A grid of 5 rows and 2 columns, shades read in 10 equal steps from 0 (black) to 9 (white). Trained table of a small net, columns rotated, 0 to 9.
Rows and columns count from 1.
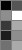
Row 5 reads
4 6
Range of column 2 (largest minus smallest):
6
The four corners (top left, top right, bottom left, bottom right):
0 3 4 6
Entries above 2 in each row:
1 2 1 1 2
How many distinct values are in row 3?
2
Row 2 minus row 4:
4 4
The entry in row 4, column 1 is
1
